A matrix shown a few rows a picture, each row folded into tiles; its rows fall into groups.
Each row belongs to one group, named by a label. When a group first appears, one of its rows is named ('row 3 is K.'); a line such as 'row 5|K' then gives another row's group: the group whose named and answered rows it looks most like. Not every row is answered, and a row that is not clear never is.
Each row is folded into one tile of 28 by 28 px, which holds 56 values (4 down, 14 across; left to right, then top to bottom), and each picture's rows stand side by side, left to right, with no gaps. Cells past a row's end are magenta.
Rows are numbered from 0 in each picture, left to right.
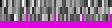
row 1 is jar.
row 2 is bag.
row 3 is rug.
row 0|jar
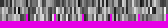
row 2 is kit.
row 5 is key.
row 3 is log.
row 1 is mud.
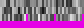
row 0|bag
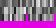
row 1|jar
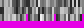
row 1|mud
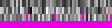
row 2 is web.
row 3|log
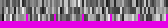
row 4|mud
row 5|key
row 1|log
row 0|kit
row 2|jar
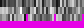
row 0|web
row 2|key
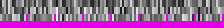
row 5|bag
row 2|web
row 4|key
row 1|key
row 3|web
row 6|key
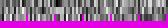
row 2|kit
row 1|log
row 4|jar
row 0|kit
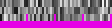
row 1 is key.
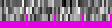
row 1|jar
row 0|rug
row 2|web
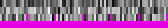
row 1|web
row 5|mud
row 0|rug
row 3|log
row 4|kit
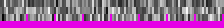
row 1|web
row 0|rug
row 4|web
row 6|rug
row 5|mud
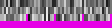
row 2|mud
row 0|key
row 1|mud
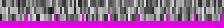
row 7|kit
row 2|bag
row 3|rug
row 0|kit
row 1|mud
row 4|rug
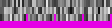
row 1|rug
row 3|kit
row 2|log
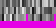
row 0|kit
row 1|jar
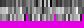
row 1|log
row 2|web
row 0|web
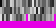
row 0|bag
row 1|key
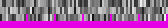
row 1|jar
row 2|bag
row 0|kit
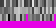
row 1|rug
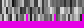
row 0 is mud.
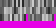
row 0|log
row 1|jar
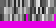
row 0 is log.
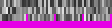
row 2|kit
